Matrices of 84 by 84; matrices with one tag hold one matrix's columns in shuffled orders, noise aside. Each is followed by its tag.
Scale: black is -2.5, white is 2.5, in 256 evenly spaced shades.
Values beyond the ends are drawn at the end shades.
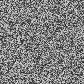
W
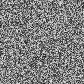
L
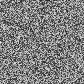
W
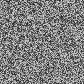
W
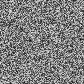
W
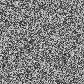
L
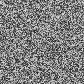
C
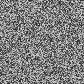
W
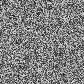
L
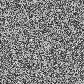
L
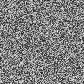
W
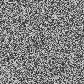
W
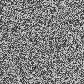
W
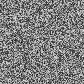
L
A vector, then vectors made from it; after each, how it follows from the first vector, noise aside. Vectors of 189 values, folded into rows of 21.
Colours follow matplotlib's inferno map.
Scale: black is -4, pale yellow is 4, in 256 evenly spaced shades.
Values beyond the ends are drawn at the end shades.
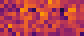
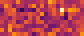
sign-scrambled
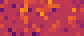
partly zeroed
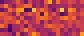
sign-scrambled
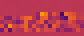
partly zeroed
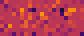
partly zeroed
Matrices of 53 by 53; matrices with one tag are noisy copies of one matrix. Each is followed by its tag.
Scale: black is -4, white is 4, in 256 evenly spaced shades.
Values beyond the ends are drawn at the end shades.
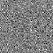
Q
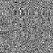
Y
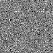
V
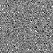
Q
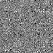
V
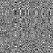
Y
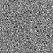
Q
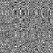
Y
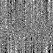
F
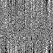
F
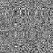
Y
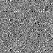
V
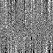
F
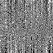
F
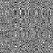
Y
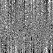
F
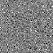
Q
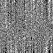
F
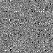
V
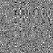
Y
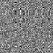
Y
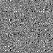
V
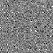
Q
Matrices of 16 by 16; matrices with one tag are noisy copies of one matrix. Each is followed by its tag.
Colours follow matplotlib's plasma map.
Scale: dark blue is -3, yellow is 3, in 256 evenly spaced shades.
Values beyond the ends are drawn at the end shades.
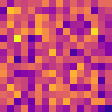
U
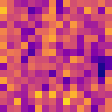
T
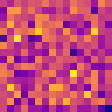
U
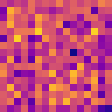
U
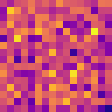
U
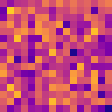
U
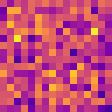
U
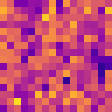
T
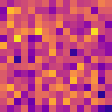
U
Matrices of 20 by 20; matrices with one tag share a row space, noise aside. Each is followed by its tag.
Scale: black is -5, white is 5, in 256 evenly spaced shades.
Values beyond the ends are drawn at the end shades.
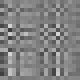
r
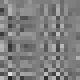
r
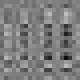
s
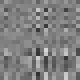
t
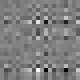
t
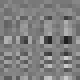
s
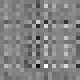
t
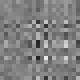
t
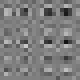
s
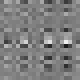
s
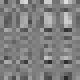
s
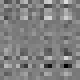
s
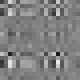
r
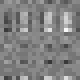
s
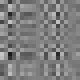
r
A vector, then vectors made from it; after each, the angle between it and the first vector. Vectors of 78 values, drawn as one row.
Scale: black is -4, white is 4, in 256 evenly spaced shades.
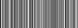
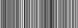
orthogonal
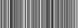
orthogonal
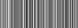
partly aligned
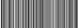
nearly opposite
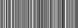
partly opposed
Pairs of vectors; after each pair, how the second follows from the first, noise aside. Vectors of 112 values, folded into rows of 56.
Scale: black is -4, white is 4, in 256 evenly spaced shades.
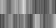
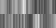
copied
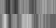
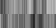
wrapped around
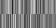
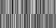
copied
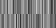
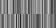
copied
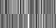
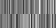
wrapped around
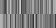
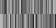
copied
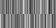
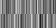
wrapped around
